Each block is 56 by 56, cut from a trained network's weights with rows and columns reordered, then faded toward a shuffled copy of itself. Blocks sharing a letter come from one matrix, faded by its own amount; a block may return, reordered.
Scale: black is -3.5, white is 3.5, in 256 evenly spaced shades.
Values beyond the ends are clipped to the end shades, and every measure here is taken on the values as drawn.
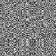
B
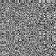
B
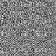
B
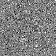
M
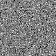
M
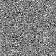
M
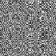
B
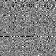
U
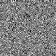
M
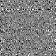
U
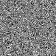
M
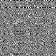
U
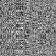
B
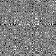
U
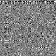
U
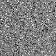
M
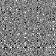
U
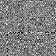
U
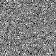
M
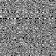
U
